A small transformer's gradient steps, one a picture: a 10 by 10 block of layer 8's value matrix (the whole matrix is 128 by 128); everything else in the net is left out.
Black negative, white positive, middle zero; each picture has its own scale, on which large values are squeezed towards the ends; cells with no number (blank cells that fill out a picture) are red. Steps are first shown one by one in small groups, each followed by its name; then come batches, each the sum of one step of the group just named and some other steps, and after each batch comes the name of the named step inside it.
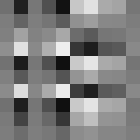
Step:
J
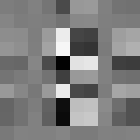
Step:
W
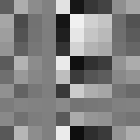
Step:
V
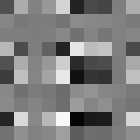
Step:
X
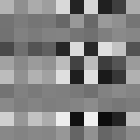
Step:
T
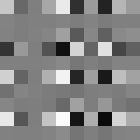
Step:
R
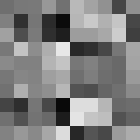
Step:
J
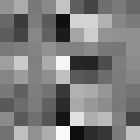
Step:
V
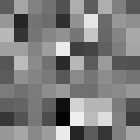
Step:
W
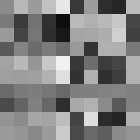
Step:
T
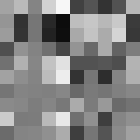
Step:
R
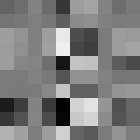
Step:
W
